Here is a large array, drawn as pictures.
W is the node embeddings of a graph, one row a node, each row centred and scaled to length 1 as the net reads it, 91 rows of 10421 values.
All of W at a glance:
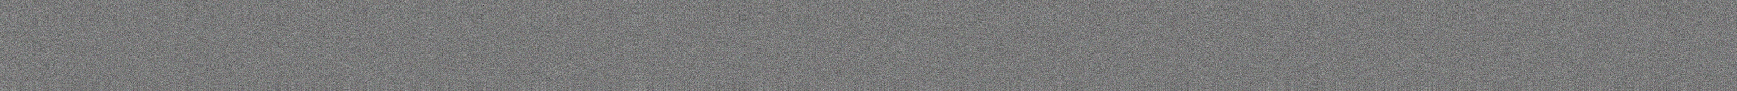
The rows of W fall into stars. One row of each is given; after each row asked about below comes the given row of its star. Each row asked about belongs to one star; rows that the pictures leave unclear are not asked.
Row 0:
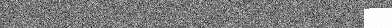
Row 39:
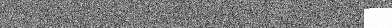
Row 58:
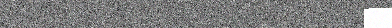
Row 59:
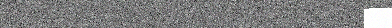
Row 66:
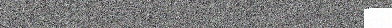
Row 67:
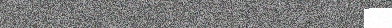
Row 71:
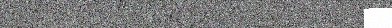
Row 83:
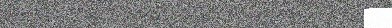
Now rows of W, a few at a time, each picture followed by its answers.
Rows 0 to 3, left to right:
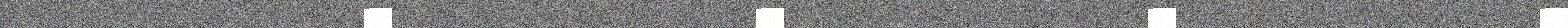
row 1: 83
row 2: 83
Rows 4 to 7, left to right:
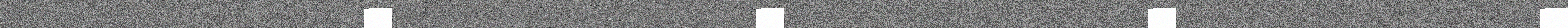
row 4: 71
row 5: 67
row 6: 59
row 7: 59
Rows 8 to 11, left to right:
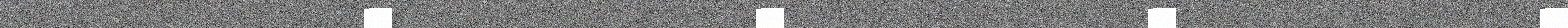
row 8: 39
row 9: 0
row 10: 83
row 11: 66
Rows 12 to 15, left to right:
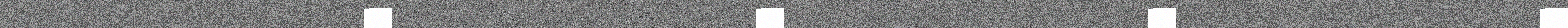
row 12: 39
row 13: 39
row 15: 67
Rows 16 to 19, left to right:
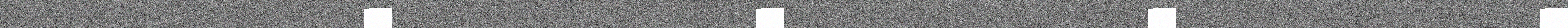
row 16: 83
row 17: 66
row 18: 83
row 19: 67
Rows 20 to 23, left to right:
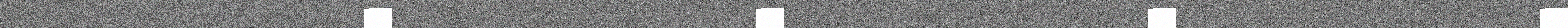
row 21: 58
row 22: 66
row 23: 0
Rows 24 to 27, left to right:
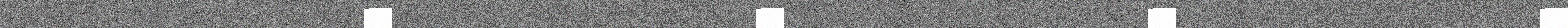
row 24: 66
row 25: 67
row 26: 71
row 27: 58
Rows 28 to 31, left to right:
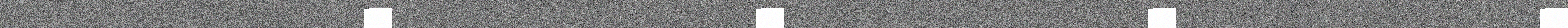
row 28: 67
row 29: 39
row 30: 83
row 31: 71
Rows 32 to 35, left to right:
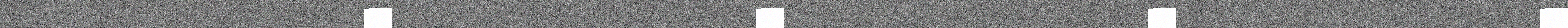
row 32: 71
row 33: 0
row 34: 39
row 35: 71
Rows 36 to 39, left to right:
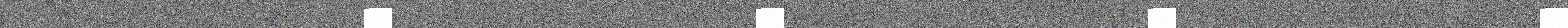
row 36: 58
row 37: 58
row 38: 66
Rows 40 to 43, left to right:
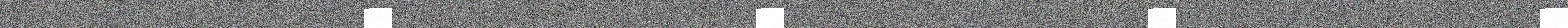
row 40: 71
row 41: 0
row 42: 67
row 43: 0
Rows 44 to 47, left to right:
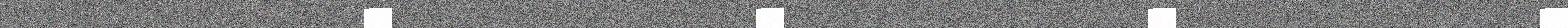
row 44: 39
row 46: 67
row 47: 66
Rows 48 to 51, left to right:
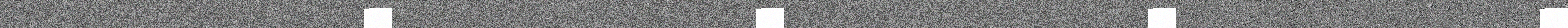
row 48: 39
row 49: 39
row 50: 67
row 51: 71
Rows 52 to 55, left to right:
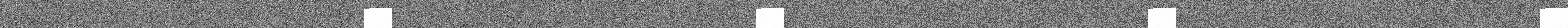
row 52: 66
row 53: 39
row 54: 0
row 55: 0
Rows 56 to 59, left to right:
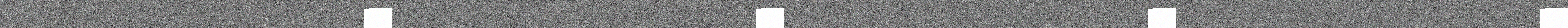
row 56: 58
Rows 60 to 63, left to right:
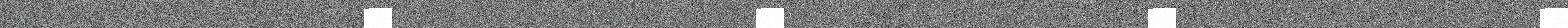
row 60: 67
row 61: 39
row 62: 71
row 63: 67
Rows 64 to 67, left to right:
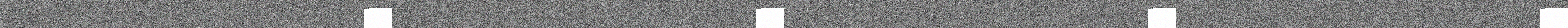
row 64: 66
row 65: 66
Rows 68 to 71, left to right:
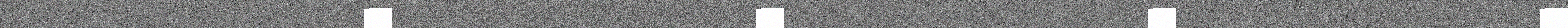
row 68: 59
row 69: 83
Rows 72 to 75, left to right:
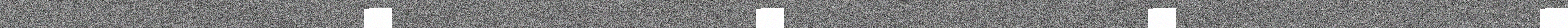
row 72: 39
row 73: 66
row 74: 39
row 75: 66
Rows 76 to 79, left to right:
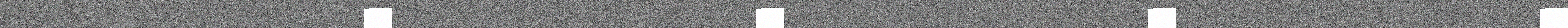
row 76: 67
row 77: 59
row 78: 59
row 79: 0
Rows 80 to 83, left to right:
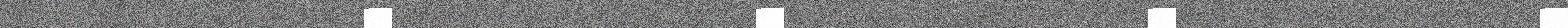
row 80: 71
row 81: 39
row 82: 83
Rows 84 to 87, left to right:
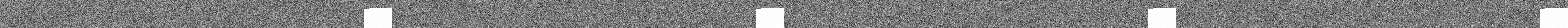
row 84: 66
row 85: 67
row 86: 0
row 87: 83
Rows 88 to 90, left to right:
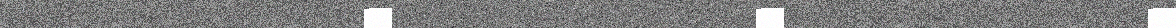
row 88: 66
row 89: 67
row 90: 83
